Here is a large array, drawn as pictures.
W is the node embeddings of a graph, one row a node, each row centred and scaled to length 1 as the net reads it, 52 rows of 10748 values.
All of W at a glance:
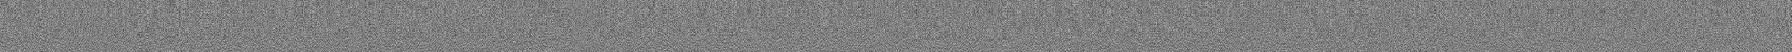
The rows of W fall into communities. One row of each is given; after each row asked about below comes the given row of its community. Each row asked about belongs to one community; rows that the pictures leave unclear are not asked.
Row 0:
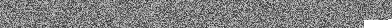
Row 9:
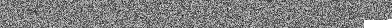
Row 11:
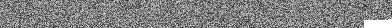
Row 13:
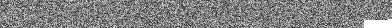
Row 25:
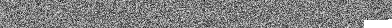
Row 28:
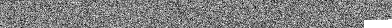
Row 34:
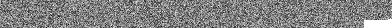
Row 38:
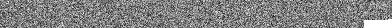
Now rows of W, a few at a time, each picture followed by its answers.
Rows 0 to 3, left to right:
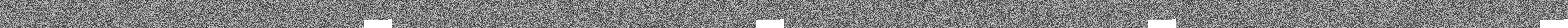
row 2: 11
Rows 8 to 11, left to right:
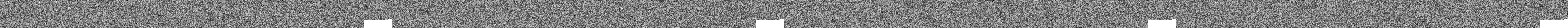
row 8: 38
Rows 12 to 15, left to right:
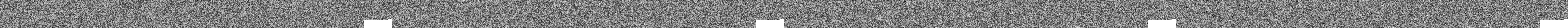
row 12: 11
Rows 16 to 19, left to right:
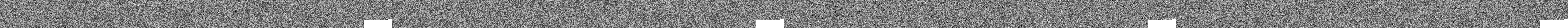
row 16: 0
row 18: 34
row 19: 11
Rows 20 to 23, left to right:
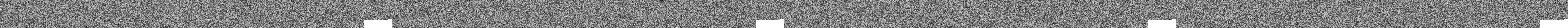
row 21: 9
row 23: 25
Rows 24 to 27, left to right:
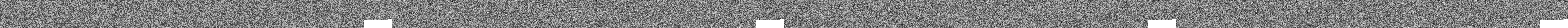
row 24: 28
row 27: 38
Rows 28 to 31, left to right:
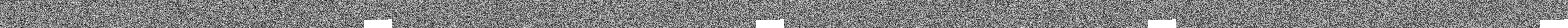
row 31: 28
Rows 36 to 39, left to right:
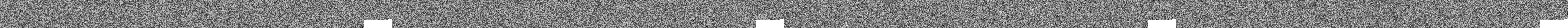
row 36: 25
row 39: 11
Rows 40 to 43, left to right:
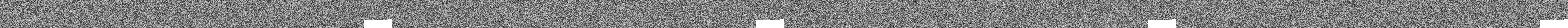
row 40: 9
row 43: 28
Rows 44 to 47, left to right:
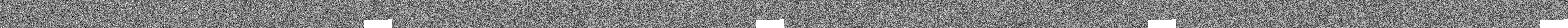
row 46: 28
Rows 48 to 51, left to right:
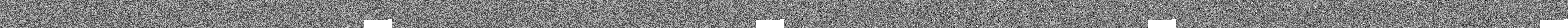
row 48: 25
